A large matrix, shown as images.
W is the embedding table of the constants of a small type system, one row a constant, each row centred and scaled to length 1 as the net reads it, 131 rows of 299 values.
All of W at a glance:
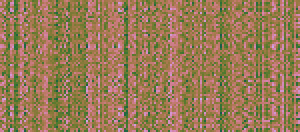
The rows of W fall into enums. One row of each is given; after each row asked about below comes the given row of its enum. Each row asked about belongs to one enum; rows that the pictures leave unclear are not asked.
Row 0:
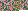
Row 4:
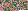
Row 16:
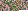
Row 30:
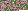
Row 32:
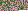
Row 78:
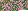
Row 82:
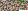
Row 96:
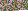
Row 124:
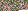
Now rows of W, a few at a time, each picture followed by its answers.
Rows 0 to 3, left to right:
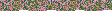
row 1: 32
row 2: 0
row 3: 96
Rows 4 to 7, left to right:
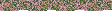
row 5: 0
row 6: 124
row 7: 4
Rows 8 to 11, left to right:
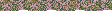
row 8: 78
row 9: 78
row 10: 0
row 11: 96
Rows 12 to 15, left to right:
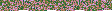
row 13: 82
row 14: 32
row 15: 96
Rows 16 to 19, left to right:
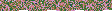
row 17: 30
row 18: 4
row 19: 78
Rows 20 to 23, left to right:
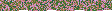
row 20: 16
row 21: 78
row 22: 32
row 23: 96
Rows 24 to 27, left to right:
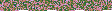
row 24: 4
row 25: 82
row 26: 96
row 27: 32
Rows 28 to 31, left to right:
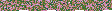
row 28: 82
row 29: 96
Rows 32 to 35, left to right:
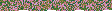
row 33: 0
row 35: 78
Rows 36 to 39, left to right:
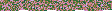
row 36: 78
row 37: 82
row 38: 82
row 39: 4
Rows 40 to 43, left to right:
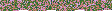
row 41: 32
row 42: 124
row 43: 96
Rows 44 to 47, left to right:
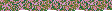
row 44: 78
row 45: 0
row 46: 0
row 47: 0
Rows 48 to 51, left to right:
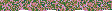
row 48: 78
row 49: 4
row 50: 16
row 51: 4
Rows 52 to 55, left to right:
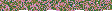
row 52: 16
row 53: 78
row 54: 4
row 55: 30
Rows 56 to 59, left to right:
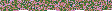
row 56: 96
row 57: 82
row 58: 4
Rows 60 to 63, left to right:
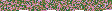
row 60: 82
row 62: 30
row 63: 124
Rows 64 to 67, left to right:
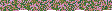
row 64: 96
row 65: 78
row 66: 78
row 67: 32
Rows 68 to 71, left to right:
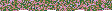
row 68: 96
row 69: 82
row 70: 124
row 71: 96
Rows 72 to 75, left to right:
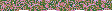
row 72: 30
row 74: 4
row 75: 96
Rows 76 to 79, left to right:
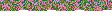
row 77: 0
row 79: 32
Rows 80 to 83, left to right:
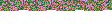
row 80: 32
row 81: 32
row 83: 78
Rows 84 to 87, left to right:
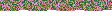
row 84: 78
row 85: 0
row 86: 4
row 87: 32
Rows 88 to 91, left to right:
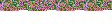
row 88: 4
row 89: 30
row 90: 4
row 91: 4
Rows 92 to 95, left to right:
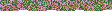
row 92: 96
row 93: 32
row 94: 0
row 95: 124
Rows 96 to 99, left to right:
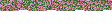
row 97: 32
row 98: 82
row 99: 82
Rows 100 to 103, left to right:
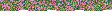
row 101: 82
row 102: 32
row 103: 124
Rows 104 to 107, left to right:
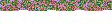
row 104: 96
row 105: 82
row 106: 78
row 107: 4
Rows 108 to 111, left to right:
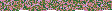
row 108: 0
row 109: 96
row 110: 82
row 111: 4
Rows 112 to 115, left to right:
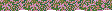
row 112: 78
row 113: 78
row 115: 96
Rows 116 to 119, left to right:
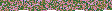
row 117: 96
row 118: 82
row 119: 0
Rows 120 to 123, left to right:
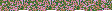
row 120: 32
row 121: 32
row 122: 32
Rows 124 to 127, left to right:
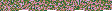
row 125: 82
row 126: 32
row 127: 82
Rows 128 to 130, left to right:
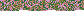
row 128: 0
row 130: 78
